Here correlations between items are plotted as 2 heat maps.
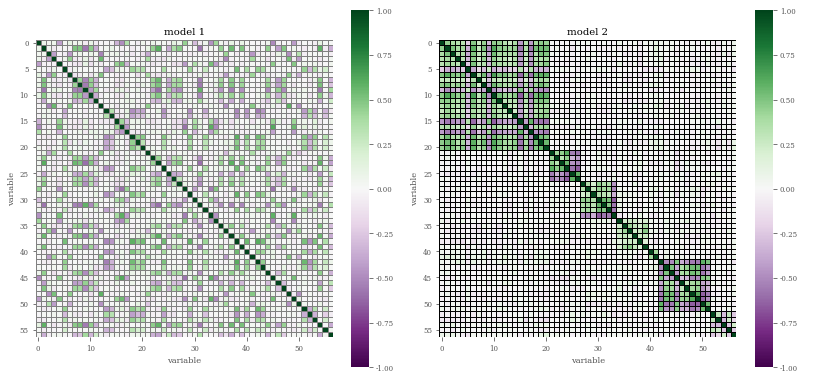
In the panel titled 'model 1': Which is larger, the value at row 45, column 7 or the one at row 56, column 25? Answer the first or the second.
the second
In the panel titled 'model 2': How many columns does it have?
57
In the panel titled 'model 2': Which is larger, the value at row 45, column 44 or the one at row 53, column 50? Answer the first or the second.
the second
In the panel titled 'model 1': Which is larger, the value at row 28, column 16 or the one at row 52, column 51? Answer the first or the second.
the second
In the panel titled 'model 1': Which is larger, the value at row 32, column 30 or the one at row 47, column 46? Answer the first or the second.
the first
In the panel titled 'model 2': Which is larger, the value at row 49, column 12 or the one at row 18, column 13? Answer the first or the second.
the second
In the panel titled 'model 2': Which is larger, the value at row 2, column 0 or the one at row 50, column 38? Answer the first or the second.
the first
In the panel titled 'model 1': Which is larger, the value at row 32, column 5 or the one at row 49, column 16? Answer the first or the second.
the second
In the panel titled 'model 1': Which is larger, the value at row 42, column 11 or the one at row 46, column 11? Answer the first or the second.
the second
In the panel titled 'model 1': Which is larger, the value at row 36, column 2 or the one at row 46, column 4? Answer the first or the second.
the first
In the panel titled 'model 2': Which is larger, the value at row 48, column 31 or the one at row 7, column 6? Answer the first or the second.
the second
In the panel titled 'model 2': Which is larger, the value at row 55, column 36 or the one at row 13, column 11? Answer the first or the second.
the second
